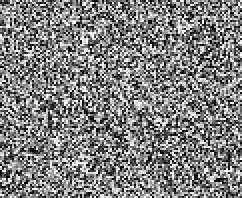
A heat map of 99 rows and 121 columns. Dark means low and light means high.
The grain is fine, like static. There is no overall slope. Overall the values sit about 50% of the way up the scale. No seam splits the table. The values spread evenly over their range.
